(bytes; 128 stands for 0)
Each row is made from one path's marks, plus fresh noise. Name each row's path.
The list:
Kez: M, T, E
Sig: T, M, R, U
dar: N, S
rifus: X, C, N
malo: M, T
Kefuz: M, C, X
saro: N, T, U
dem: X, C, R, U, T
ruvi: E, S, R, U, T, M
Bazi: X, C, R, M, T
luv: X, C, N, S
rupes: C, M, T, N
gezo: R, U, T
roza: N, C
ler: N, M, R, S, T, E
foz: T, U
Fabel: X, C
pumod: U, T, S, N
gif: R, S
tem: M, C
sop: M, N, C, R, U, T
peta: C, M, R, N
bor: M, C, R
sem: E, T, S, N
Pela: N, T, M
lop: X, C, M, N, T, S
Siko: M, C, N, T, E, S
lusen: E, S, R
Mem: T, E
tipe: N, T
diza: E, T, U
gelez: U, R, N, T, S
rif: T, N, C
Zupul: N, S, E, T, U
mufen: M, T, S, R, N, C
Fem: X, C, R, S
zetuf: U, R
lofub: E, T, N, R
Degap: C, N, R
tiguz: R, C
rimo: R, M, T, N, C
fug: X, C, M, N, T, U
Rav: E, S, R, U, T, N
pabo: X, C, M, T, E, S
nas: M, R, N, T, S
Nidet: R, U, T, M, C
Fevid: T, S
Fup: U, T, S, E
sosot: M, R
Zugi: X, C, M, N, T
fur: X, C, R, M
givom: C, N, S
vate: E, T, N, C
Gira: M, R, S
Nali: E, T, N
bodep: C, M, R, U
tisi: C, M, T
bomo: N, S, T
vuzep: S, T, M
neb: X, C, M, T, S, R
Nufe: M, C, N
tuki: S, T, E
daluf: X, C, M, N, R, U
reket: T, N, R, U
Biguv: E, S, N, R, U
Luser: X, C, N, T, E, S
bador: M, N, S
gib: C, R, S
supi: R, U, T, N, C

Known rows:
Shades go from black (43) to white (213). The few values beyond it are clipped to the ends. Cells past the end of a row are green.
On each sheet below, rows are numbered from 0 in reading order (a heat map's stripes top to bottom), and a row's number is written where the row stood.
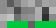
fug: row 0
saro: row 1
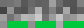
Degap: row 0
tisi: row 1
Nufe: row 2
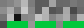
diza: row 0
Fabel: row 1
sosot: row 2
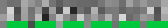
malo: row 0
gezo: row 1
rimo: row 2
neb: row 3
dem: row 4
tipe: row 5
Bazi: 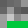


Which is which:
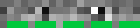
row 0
gib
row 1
sop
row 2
rifus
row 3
nas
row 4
tiguz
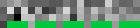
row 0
Rav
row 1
peta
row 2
Kez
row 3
pabo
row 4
roza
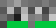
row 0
Biguv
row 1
Gira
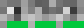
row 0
Pela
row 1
Zugi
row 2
rupes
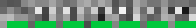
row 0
tem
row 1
bomo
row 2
vuzep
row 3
pumod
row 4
Siko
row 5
dar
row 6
mufen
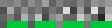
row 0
gif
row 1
zetuf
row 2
bador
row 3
lofub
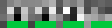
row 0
ruvi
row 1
Zupul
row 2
ler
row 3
bor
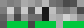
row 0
Fevid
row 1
gelez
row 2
Kefuz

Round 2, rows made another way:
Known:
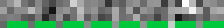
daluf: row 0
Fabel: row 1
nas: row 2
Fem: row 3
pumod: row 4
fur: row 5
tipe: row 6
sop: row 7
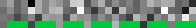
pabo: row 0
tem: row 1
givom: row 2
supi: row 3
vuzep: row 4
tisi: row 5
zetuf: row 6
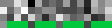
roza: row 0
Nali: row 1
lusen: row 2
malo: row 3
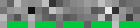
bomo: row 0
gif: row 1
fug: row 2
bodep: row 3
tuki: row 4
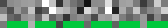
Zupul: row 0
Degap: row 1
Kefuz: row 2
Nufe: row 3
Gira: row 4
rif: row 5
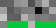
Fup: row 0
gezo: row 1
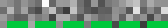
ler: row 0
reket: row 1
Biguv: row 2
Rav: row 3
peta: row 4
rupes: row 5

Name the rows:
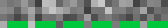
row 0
Luser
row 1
saro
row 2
Zugi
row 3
rimo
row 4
Bazi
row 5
dem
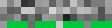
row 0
gib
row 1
bor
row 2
Pela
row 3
rifus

